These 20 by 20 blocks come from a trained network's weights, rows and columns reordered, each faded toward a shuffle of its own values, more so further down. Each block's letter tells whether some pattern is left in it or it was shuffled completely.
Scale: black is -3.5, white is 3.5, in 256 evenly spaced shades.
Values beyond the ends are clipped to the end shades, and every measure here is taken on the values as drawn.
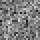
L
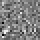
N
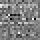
N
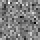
L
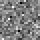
L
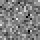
L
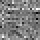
N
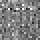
N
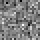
L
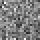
N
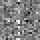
N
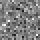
L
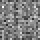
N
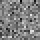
L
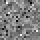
L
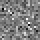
L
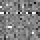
N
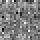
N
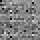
N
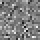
L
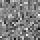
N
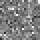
L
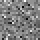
L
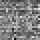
N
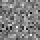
N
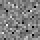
L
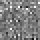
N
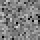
L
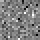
L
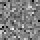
L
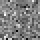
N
